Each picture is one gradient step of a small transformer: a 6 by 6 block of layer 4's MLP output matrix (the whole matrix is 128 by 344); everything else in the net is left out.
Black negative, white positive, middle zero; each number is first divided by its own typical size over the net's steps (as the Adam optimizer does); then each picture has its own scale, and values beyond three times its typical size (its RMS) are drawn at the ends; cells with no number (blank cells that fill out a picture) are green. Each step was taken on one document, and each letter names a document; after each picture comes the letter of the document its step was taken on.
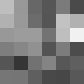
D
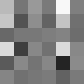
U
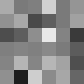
D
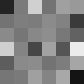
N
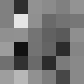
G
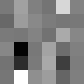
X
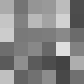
U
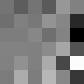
X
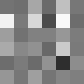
U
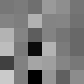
N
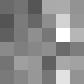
U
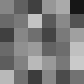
N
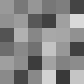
D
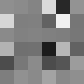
U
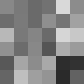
X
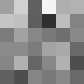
D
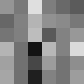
N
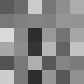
N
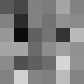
G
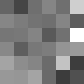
X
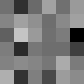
X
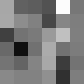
X
